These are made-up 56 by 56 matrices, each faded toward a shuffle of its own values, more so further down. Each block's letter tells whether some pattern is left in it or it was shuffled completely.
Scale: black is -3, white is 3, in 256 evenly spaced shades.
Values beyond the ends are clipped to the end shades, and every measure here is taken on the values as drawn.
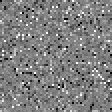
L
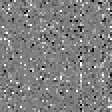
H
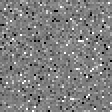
L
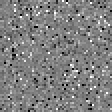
L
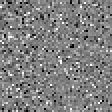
H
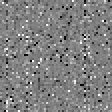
H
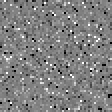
L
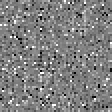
H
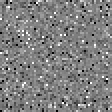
H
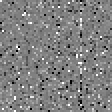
H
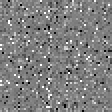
H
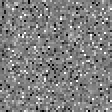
L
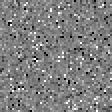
L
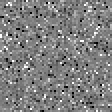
L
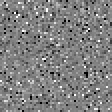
H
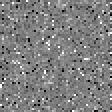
H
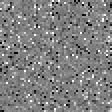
H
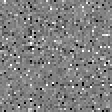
H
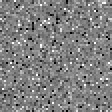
L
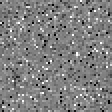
L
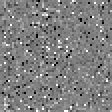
H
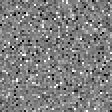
L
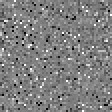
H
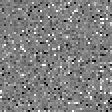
H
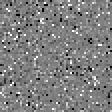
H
